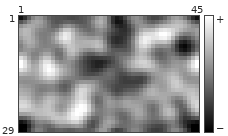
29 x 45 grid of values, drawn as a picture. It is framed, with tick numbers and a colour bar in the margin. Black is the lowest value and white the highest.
The texture is blotchy. There is no overall slope. The histogram is bell-shaped. Values change most from cell to cell in the top right. No lone cell stands out from its neighbours.
